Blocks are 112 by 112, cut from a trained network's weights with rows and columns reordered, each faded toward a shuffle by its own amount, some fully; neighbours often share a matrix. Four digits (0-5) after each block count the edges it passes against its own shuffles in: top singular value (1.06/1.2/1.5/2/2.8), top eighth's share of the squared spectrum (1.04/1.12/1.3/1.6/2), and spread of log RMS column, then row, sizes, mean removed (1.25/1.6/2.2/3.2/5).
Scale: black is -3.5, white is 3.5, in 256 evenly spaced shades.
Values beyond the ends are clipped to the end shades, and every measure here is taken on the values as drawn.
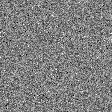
0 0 0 0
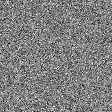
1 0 0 0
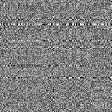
5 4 2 3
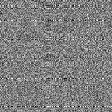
5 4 2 3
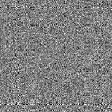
4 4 2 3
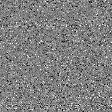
3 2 0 2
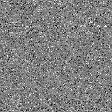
3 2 0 2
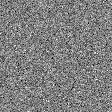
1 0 0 0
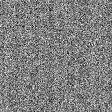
2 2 0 1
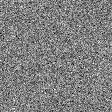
0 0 0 0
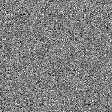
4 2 0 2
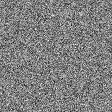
0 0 0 0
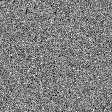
0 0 0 0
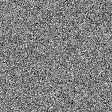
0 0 0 0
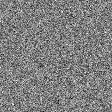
1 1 0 0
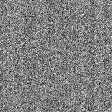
2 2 0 0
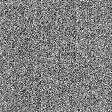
2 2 0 0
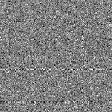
4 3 1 2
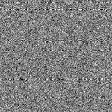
4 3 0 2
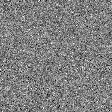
2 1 0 1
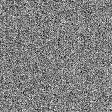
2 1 0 0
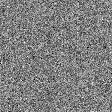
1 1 0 0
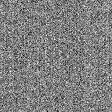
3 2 0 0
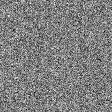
2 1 0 0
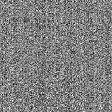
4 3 1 2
